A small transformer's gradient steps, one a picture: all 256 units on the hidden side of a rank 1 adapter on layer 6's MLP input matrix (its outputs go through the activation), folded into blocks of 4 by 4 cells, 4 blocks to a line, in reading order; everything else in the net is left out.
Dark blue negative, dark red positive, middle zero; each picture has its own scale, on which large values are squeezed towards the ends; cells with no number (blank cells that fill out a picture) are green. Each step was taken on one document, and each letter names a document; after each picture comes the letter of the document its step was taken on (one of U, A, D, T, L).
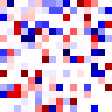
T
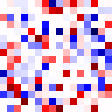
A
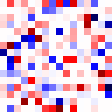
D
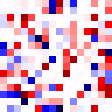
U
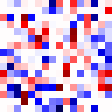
U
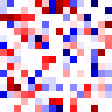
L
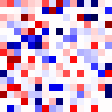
D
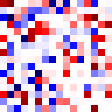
T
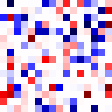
T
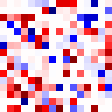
U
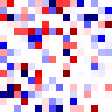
L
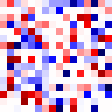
D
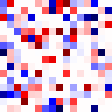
L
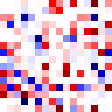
A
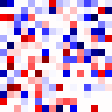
T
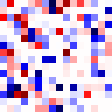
L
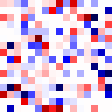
D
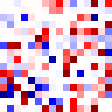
A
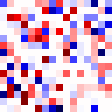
L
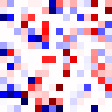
U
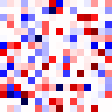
A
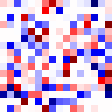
D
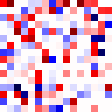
T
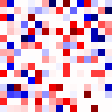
T
